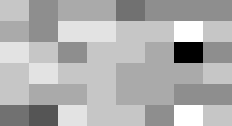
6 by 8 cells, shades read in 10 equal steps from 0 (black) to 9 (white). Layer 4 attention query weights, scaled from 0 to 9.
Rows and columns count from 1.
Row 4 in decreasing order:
8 7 7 7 7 6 6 6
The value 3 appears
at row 6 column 2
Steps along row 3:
down down up same down down up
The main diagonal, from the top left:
7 5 5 7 6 5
